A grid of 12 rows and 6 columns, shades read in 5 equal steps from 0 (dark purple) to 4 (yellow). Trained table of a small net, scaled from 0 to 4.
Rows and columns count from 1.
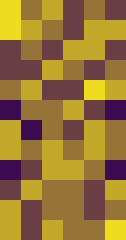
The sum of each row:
13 16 11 10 14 8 11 15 9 12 11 15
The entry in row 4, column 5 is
1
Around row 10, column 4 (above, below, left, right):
3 2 2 1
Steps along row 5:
up down same up down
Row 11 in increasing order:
1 1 2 2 2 3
